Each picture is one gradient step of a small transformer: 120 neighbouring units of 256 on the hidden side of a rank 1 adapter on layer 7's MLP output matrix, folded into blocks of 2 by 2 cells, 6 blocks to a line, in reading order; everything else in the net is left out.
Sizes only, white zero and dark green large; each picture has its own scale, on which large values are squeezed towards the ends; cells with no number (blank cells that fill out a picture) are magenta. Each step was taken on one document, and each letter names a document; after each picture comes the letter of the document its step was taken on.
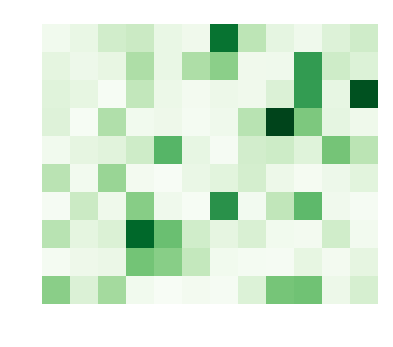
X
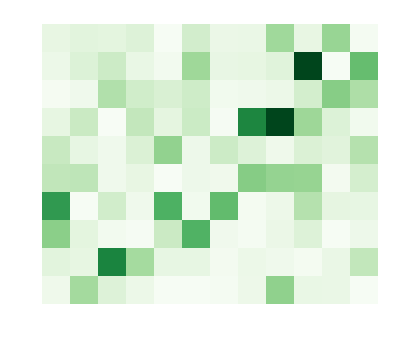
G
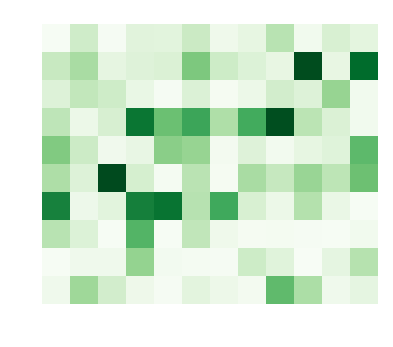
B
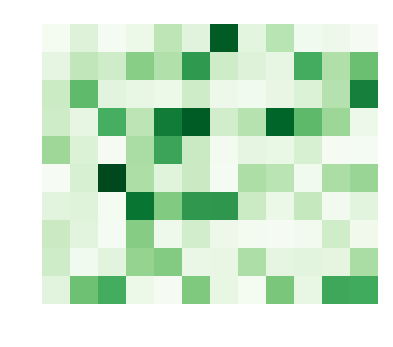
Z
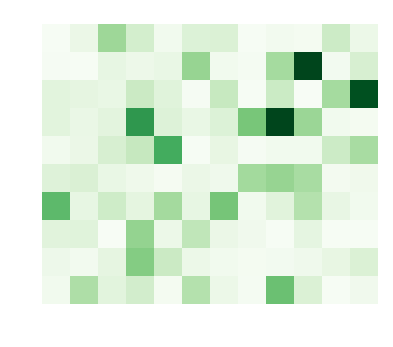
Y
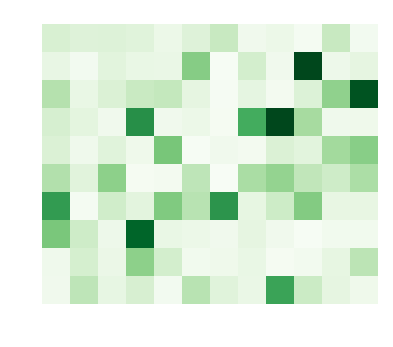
Y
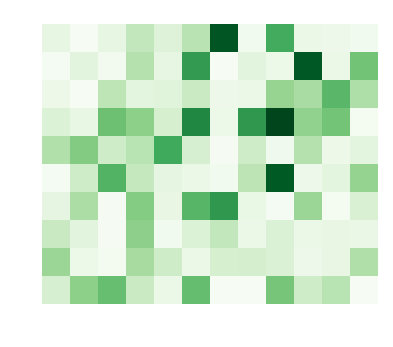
Z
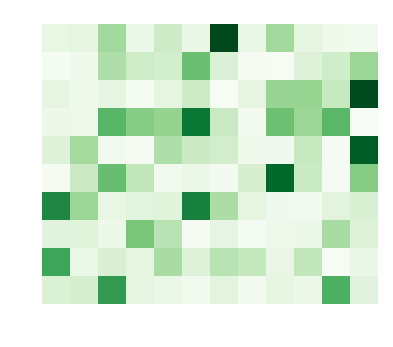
Z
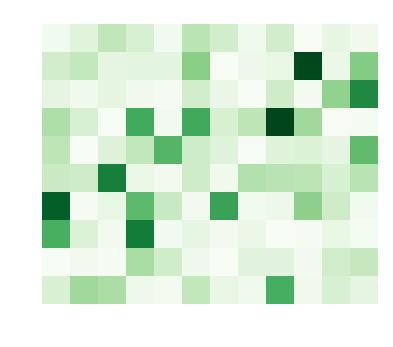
Y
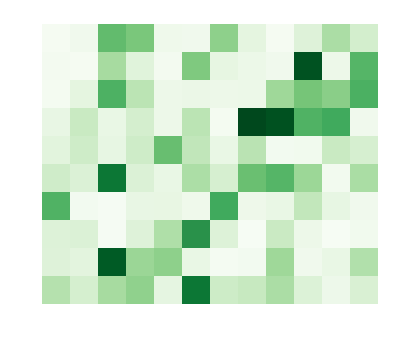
G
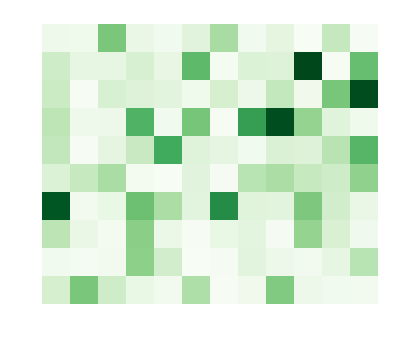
Y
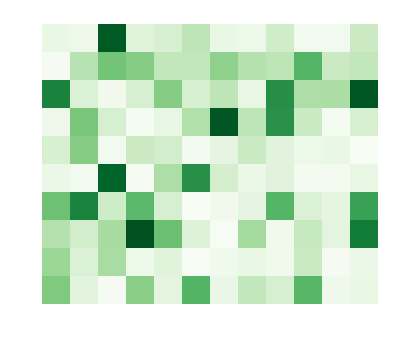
X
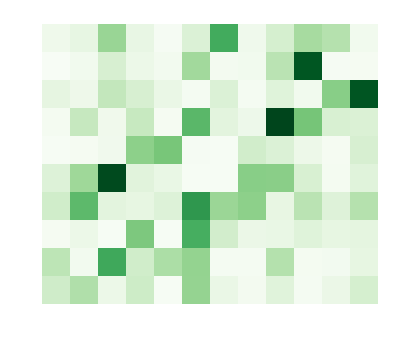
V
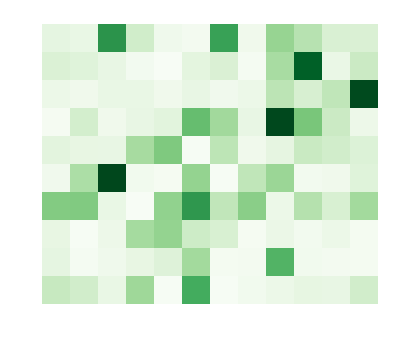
G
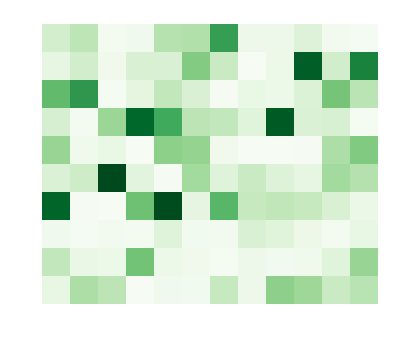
B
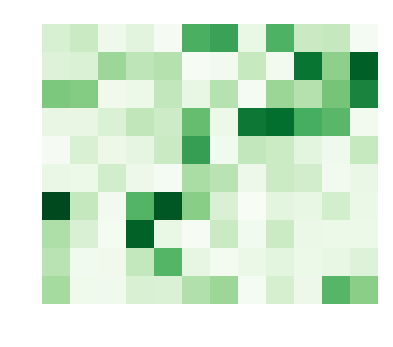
B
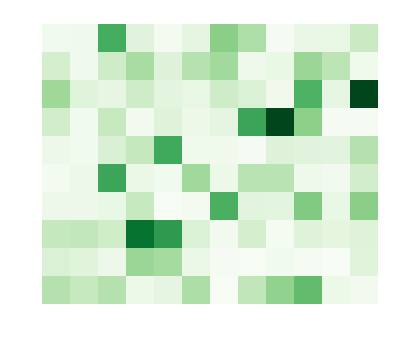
X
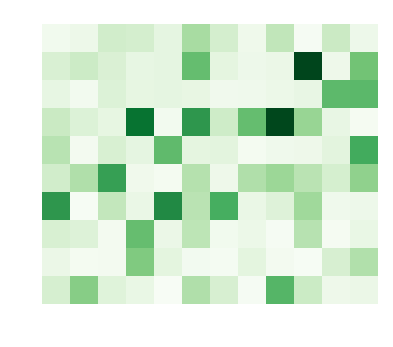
Y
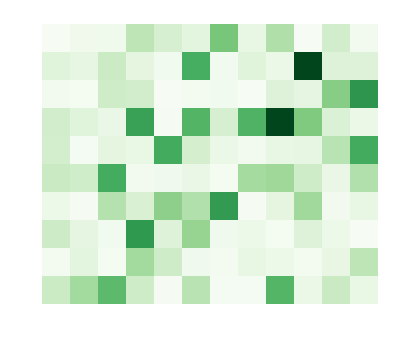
Y
